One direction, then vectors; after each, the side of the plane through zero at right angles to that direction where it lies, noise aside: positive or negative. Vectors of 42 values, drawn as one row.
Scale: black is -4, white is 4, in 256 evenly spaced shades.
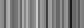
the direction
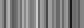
positive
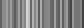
positive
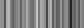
positive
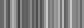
negative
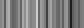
positive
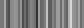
negative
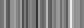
negative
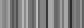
positive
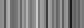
positive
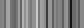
positive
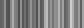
negative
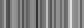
negative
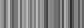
positive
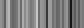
positive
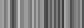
positive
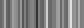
negative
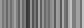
negative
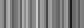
positive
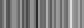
negative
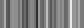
negative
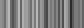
positive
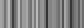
positive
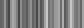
negative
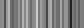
positive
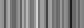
positive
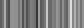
negative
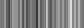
negative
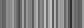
positive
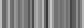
positive
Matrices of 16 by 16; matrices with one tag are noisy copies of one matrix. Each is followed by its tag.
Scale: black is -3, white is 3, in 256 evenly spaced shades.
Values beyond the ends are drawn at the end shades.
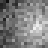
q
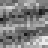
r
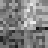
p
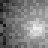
q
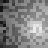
q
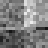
p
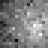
q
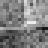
p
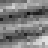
r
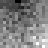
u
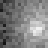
q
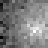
q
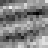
r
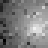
q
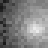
q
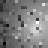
q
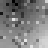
u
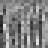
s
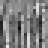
s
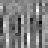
s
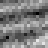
r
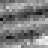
r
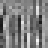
s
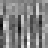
s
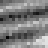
r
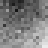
u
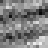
r
